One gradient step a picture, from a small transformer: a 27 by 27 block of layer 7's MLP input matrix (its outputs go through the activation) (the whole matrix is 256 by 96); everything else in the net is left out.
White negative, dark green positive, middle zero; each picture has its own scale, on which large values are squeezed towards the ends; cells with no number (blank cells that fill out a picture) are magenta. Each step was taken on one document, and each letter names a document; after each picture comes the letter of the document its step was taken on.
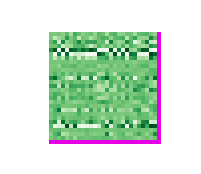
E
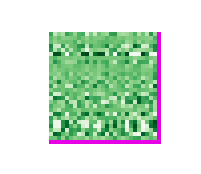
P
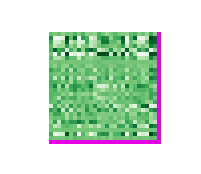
E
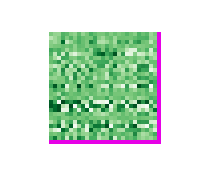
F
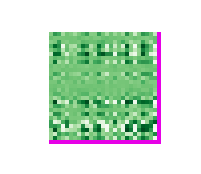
P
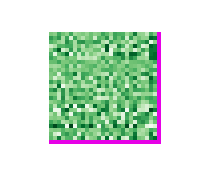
E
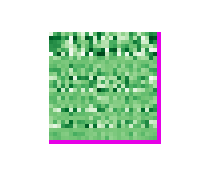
E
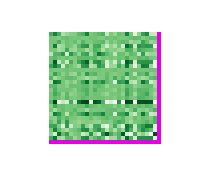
P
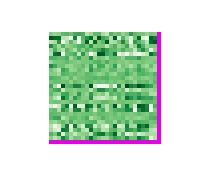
F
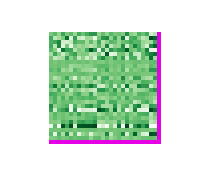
E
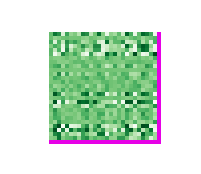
P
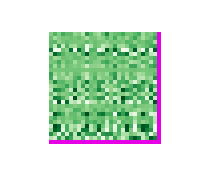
P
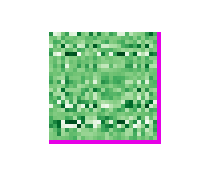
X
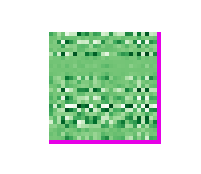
X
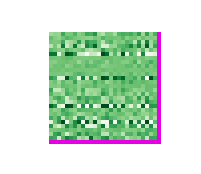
X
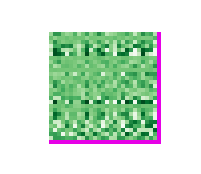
P
